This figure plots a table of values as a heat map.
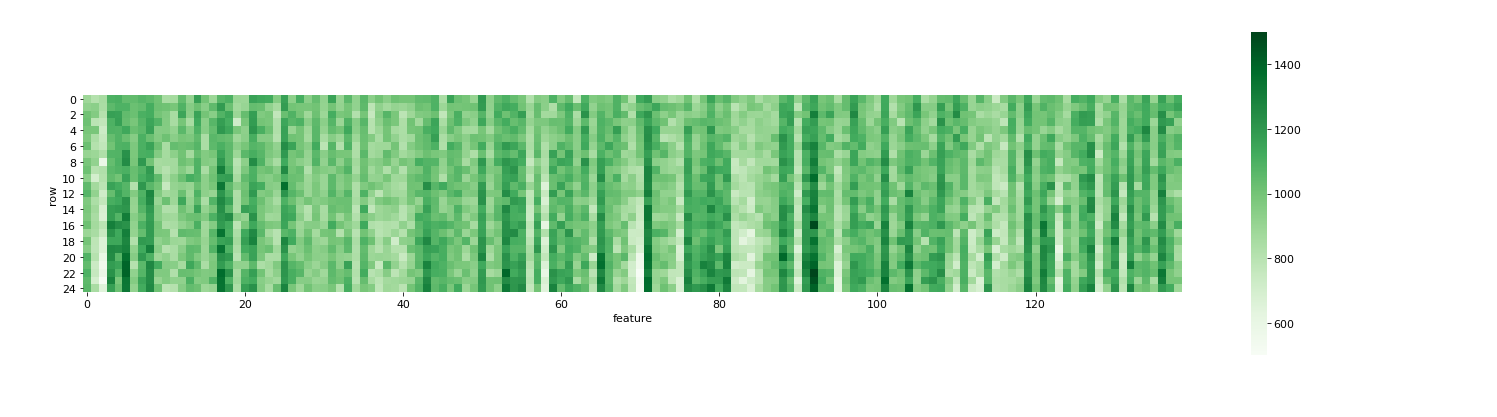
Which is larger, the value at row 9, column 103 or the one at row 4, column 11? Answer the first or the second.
the first
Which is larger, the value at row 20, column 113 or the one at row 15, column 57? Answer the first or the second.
the second
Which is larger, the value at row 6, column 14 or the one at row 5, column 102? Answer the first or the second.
the first
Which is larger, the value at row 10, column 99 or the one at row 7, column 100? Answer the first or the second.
the first
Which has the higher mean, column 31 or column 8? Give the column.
8
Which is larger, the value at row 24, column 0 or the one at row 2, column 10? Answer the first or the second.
the first
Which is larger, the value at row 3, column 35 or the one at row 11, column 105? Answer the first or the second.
the first
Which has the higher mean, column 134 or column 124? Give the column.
134
